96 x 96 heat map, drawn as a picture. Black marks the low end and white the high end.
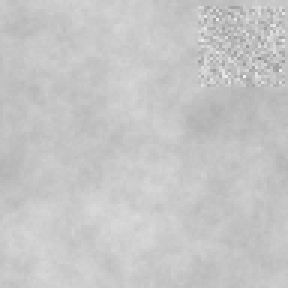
The top right is the roughest part. On average the colour sits 80% of the way up the scale. The field is mottled with small blotches. An odd patch, rougher than its surroundings, sits in the top right. The halves do not mirror each other.
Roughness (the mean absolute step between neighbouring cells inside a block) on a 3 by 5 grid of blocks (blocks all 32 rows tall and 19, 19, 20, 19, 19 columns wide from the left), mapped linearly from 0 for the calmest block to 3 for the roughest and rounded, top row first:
0 0 0 2 3 / 0 0 0 0 0 / 0 0 0 0 0
